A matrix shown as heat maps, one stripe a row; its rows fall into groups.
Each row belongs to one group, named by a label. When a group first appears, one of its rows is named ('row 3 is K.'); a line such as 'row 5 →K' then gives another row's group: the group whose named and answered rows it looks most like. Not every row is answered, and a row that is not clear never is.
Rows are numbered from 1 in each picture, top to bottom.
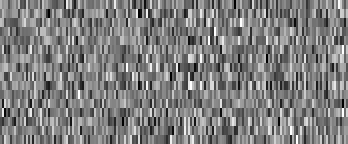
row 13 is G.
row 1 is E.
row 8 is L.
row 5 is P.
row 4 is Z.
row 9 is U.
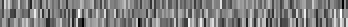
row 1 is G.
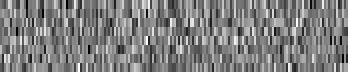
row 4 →Z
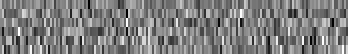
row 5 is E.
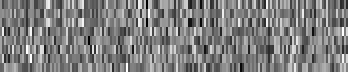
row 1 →P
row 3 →P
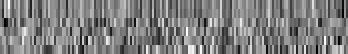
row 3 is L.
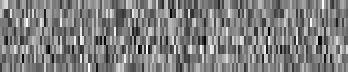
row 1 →L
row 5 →L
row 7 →Z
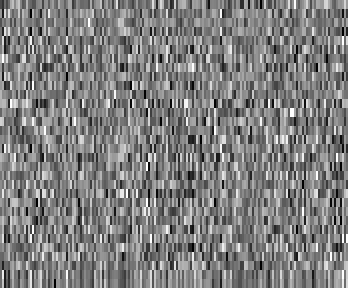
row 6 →U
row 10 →U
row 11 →E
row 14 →L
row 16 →P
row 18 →E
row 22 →P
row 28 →P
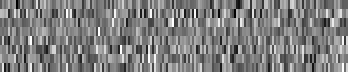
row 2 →E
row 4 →Z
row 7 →E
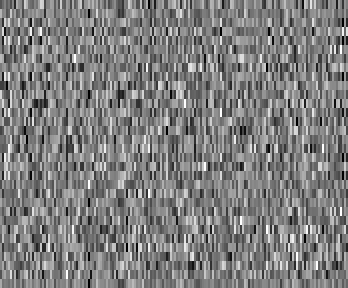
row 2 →U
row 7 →L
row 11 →U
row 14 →U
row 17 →E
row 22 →P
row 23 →U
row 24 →Z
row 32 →U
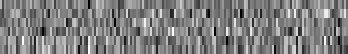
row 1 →U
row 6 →Z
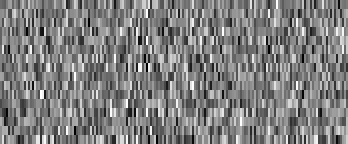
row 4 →E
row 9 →L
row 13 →L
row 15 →E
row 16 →P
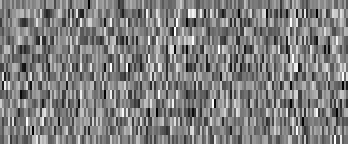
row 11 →L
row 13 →P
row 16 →Z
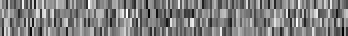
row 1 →Z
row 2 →P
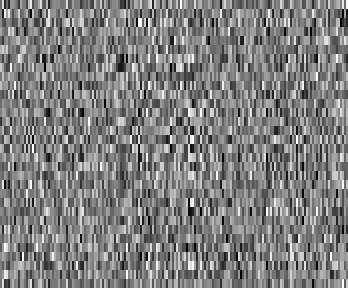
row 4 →E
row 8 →U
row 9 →P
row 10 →E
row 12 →E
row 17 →U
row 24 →P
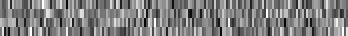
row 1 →Z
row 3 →E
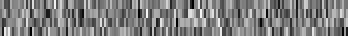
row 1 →U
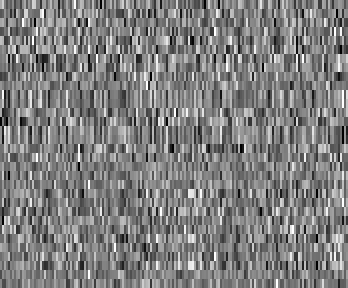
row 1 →L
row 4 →Z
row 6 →Z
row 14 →L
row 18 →Z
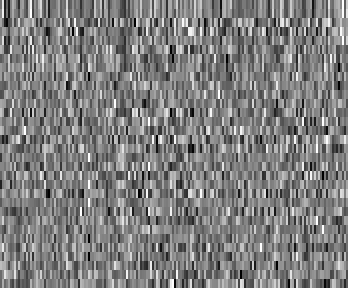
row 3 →L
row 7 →Z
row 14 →E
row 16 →L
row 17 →P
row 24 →Z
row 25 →P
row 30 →E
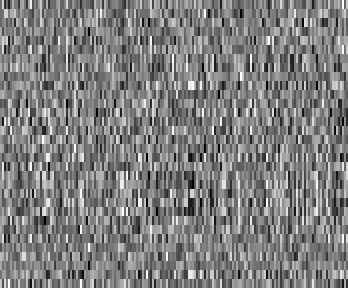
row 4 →U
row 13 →Z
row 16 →Z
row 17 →L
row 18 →P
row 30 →U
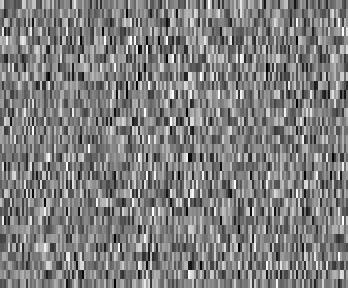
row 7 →L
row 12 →U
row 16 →E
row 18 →P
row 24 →Z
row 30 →P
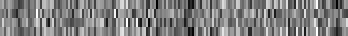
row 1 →P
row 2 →Z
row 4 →P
